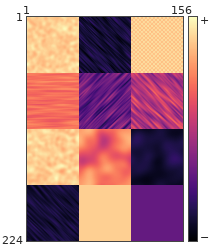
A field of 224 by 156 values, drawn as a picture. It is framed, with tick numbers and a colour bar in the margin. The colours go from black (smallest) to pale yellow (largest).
It is made of 4 by 3 panels. Panel 1,1: very high, blotchy, faint in contrast. Panel 1,2: very low, slanting down to the right, faint in contrast. Panel 1,3: very high, checkered, faint in contrast. Panel 2,1: high, streaked across, faint in contrast. Panel 2,2: low, slanting up to the right. Panel 2,3: middling, slanting down to the right. Panel 3,1: very high, blotchy, faint in contrast. Panel 3,2: high, smooth. Panel 3,3: very low, smooth, faint in contrast. Panel 4,1: very low, slanting down to the right, faint in contrast. Panel 4,2: very high, flat. Panel 4,3: low, flat.
